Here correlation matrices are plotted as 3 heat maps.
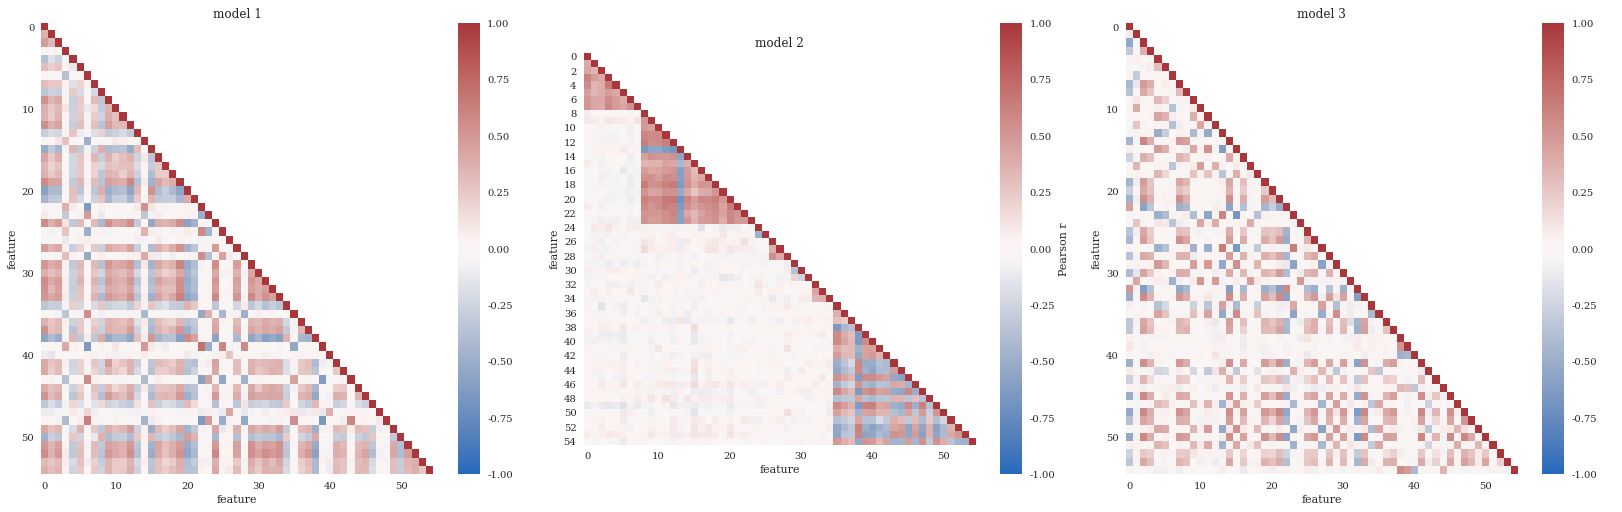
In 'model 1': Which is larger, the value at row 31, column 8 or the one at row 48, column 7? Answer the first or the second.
the second
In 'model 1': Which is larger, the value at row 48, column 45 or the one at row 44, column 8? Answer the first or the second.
the first
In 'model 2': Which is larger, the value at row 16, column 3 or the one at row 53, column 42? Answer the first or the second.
the first
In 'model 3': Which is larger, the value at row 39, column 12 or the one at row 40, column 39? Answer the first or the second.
the first
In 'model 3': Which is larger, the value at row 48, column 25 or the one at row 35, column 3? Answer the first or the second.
the first
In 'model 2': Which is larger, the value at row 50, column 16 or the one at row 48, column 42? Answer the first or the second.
the first
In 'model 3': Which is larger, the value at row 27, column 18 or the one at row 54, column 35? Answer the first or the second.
the second
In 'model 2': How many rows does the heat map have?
55
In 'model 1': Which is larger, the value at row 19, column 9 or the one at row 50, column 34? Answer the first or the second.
the first
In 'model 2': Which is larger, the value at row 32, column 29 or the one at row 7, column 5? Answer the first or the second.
the second
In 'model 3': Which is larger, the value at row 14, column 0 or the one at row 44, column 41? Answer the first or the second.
the second
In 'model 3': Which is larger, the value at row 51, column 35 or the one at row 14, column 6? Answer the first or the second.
the first
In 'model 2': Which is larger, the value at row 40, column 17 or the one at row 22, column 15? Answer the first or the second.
the second
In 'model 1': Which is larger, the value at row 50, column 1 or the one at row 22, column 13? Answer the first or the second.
the second
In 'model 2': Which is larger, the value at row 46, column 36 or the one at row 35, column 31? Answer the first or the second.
the second
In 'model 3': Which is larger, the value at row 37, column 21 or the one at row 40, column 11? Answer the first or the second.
the first
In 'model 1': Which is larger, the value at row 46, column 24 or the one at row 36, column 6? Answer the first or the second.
the second
